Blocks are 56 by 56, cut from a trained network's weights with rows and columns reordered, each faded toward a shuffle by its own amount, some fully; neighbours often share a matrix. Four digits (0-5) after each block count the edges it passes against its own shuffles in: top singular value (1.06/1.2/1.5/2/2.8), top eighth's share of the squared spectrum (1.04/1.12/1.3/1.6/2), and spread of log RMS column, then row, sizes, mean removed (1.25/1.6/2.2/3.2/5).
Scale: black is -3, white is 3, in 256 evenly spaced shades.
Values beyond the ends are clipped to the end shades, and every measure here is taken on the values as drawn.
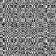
5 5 3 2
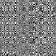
4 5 3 3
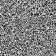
2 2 1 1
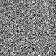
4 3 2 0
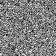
1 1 0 0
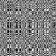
5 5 4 3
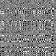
4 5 3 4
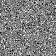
1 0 0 0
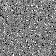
2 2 0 0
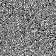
0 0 0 0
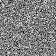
0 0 0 0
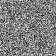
0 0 0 0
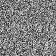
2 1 0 0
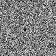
2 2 0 0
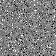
0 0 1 0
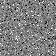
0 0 0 0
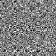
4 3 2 2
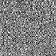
4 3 1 2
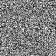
2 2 0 1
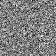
2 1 0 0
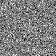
2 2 0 0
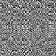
4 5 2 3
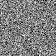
1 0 0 0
